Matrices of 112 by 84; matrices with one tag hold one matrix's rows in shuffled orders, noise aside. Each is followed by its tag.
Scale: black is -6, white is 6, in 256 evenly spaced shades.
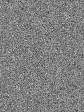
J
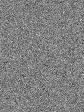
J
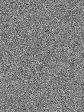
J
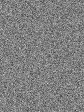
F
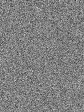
F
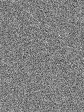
J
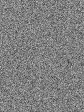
F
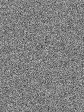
J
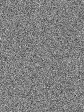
F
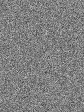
J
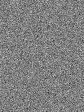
J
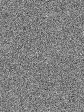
J
